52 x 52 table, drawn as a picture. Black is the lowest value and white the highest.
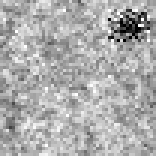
Odd patch: rougher, in the top right. Histogram: skewed, a long tail of low values. Dips: one, in the top right. Average level on the scale: 70%. Ninth with the lowest average: top right. Odd rows or columns: none.
